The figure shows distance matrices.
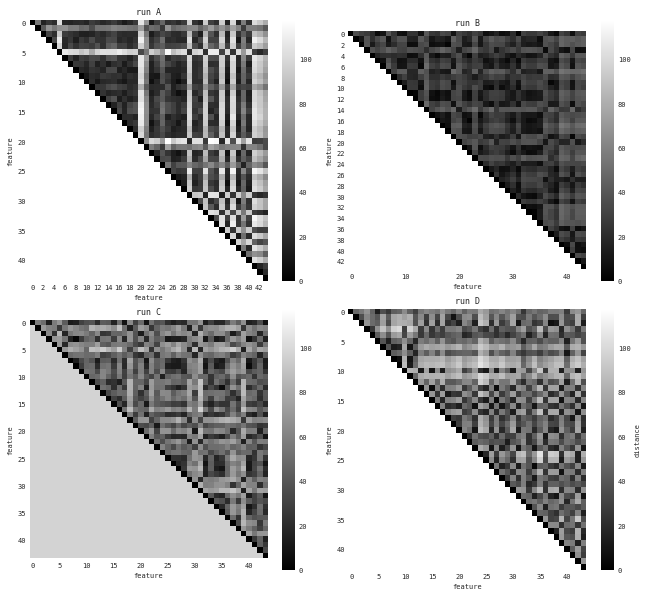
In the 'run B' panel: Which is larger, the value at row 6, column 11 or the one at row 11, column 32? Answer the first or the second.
the first
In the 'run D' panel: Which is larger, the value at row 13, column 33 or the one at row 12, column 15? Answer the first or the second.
the second
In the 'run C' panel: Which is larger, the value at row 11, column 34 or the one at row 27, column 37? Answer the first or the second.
the second
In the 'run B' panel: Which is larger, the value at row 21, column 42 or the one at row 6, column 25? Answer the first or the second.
the first
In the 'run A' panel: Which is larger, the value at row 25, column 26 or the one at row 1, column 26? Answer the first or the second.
the second
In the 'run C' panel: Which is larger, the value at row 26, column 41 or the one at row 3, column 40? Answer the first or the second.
the first
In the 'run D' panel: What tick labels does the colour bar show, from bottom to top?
0, 20, 40, 60, 80, 100
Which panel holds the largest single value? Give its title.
run A
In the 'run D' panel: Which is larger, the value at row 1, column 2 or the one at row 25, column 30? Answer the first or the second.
the first
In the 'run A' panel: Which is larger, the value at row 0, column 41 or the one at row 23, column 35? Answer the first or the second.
the first
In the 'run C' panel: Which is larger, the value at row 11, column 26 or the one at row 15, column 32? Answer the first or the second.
the first
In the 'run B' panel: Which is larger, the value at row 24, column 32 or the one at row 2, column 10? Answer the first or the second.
the second
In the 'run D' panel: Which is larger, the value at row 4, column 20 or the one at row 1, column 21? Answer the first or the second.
the second
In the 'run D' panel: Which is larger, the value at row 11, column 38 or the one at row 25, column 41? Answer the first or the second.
the first
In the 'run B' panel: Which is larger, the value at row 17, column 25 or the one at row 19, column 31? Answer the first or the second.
the first
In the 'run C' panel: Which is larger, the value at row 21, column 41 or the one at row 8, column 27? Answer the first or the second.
the first
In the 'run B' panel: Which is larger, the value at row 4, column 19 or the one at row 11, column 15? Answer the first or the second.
the first
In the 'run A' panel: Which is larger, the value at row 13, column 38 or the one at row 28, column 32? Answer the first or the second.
the second
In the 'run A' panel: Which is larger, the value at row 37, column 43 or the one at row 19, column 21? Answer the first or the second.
the second
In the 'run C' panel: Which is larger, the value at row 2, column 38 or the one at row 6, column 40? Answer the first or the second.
the second
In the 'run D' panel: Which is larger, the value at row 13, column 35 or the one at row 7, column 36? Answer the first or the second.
the first
